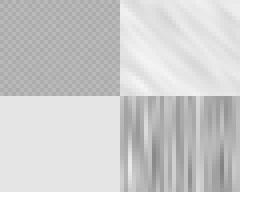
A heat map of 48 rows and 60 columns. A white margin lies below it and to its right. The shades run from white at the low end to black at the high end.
The table splits into 2 rows of 2 panels. Panel 1,1: low, checkered, faint in contrast. Panel 1,2: very low, slanting down to the right, faint in contrast. Panel 2,1: very low, flat. Panel 2,2: low, streaked downward.
